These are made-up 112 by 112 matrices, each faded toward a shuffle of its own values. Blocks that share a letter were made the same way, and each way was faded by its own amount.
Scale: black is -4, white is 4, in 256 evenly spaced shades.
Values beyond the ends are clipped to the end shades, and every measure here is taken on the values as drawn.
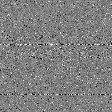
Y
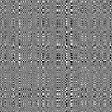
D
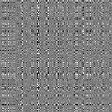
D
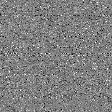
Y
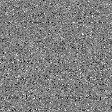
Y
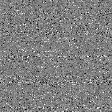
Y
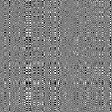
D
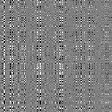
D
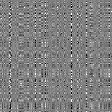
D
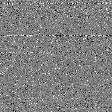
Y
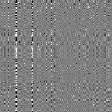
D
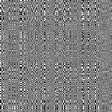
D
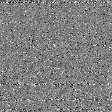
Y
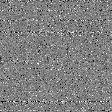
Y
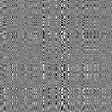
D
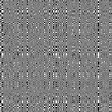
D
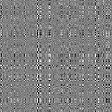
D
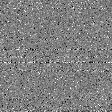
Y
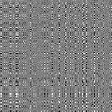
D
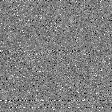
Y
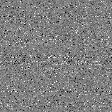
Y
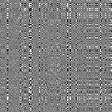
D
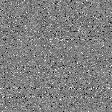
Y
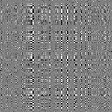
D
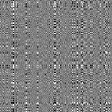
D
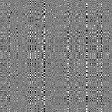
D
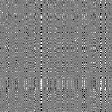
D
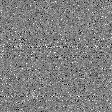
Y
